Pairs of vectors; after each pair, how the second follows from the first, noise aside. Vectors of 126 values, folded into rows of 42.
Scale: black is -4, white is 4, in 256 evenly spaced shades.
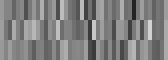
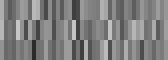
reversed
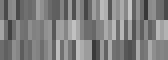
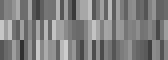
reversed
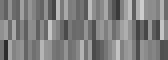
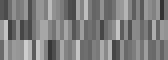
reversed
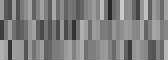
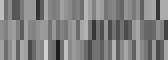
reversed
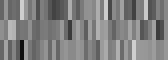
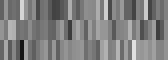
copied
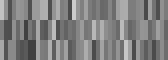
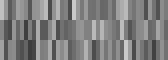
copied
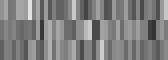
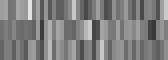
copied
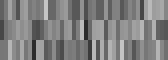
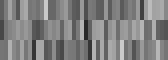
copied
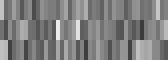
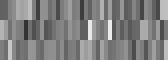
reversed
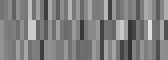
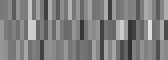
copied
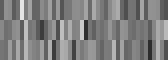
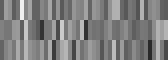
copied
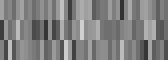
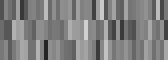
reversed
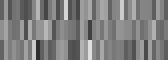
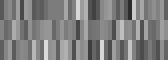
reversed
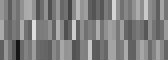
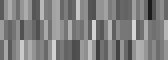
reversed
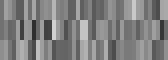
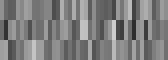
reversed
